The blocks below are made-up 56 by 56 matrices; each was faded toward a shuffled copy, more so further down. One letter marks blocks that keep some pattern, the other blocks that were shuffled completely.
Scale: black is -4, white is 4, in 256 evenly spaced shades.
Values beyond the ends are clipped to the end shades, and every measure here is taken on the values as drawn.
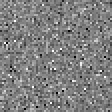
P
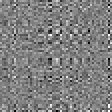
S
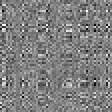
S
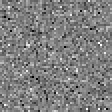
P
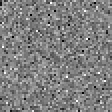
P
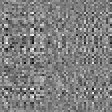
S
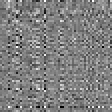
S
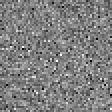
P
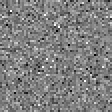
P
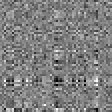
S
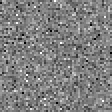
P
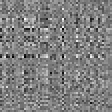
S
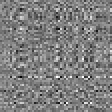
S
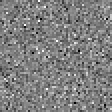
P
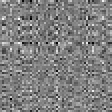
S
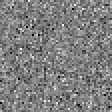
P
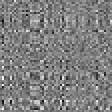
S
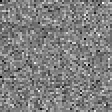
P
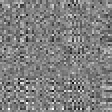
S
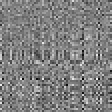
S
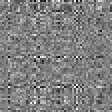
S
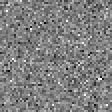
P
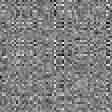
S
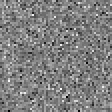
P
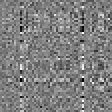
S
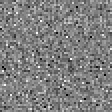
P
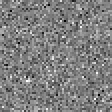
P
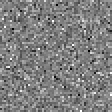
P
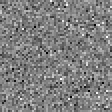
P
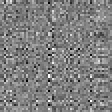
S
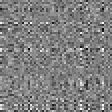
S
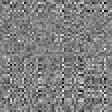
S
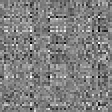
S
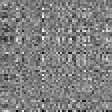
S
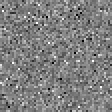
P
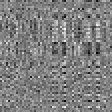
S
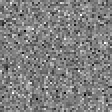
P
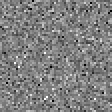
P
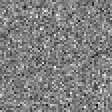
P
